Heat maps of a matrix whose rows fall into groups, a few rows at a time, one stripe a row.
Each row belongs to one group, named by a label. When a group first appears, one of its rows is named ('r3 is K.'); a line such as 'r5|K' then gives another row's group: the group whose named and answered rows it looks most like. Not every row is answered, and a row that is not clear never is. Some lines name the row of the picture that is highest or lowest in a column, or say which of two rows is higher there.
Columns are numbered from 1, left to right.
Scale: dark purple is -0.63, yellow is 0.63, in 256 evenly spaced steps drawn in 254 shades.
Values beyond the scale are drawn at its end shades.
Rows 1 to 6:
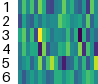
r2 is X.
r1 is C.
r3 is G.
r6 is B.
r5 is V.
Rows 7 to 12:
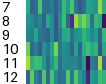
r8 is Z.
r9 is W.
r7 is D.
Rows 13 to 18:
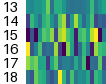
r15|X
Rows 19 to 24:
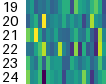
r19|Z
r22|V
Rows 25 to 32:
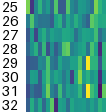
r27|X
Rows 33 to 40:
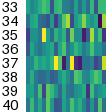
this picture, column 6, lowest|34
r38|Z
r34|W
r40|C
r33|V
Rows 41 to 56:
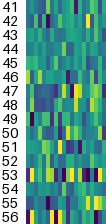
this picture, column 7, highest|56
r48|Z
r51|V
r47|Z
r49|B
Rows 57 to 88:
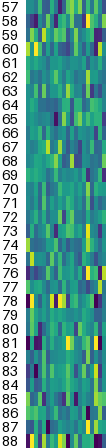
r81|X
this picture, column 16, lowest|86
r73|X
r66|C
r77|D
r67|V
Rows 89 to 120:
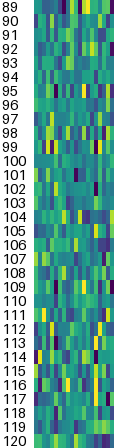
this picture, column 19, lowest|117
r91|V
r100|V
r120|G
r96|D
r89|Z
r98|V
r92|Z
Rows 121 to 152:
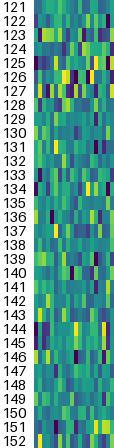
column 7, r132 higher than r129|No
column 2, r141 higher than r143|No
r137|V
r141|D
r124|Z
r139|D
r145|X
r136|W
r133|B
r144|X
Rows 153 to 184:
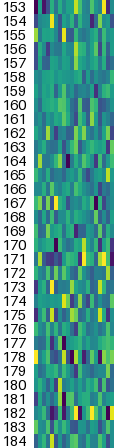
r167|G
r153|X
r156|X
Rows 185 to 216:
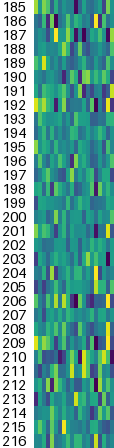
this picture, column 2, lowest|211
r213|X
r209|D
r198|G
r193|C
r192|D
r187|V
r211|B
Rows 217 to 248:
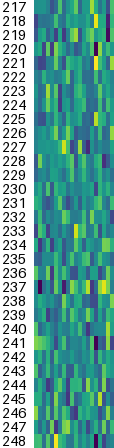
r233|X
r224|V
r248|G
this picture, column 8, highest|227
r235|B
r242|G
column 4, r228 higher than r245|No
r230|G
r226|V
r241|D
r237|B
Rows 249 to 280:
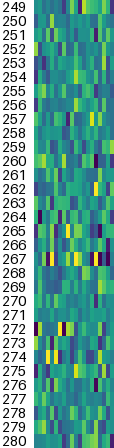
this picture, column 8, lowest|272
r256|X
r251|G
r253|X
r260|D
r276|G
